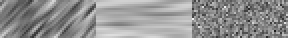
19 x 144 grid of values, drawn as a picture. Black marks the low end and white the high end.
The table splits into one row of 3 panels. Panel 1,1: middling, slanting up to the right, strong in contrast. Panel 1,2: high, streaked across. Panel 1,3: middling, fine-grained, strong in contrast.
